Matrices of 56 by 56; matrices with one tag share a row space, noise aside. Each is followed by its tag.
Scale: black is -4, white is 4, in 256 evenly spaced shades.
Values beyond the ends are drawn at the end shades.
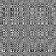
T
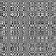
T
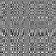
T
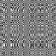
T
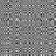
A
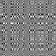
T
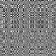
T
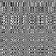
T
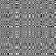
A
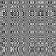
T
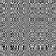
T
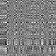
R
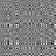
A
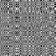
A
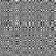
A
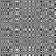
A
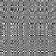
T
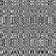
T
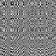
T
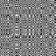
A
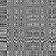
R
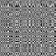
A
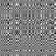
A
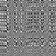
R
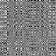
R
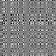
T
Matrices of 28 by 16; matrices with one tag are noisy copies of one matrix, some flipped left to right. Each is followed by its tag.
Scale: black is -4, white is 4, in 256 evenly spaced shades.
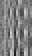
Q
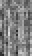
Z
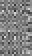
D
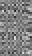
D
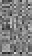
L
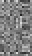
L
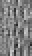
Q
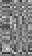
L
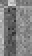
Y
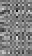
D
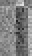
Y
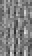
Q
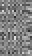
D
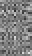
D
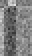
Y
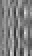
Q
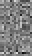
L
